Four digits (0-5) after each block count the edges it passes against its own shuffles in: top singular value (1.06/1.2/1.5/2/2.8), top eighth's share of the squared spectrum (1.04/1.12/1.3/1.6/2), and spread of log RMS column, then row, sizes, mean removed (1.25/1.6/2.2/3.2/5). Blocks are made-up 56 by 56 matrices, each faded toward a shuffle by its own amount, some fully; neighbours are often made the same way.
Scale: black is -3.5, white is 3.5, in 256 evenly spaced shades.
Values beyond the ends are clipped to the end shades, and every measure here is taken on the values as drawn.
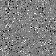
3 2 1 1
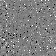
2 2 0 0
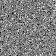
0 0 0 0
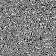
2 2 0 1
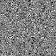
3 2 1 1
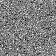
0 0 0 0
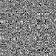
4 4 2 2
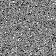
0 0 0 0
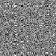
4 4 2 2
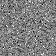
1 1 0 0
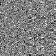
3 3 2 1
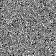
0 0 0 0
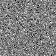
1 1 0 0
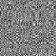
4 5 3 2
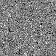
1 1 0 0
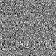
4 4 2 2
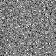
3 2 1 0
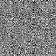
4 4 2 1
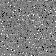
2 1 0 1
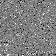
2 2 0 0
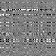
4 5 2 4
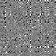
4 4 2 2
